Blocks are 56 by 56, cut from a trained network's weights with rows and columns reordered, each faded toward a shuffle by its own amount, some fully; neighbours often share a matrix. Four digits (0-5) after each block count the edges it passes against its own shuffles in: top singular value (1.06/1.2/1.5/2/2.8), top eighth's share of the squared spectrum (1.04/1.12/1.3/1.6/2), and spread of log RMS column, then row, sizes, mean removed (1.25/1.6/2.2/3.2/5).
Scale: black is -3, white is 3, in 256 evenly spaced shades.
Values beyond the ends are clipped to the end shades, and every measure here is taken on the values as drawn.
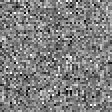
3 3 2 1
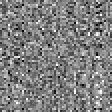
4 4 2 2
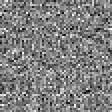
3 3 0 2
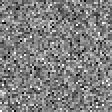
0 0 0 0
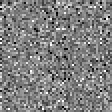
3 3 2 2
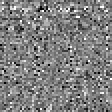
2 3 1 2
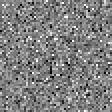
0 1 1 0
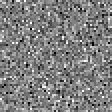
0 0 0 0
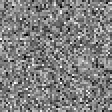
2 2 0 0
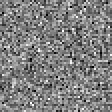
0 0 0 0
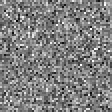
0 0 0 0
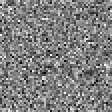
2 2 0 0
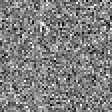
0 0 0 0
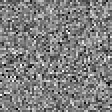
2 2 0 1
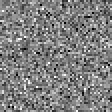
0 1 0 0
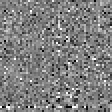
2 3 2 1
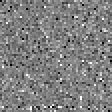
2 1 0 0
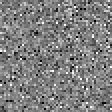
2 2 0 1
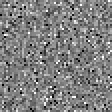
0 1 0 0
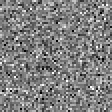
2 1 0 0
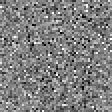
1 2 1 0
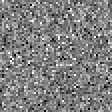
0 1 0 0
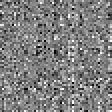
3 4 3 2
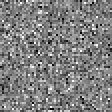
3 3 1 2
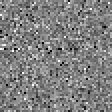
2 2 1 0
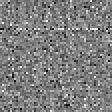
2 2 0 1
